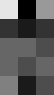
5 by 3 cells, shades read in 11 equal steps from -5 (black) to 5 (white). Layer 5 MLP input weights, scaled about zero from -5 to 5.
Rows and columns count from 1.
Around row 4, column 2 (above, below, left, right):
-1 -4 -1 -1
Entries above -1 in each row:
2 0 0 0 1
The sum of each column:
-1 -16 -7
